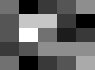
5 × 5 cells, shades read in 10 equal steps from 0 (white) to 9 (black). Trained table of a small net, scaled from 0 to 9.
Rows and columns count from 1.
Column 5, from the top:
4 9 7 4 3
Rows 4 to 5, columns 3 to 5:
4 4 4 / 7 6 3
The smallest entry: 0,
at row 3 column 2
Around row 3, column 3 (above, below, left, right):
2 4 0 8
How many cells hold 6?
5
